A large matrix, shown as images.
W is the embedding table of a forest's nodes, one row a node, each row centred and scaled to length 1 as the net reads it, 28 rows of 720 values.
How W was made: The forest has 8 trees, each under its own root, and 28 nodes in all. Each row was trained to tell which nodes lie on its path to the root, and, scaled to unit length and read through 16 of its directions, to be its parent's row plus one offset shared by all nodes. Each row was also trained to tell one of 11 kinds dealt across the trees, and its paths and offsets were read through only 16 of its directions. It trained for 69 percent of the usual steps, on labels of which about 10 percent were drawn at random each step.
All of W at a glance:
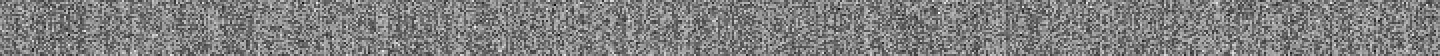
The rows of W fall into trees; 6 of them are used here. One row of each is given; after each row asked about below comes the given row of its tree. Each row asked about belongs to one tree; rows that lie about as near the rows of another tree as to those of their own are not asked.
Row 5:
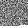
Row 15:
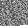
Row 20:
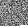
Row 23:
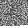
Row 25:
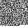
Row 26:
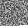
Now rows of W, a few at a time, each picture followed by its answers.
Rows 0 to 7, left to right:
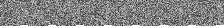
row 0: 23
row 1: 5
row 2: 25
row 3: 23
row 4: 20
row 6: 25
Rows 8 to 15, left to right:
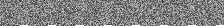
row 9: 25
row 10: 15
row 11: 23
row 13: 20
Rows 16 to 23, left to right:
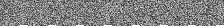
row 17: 5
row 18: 15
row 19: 23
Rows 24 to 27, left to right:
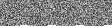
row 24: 15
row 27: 15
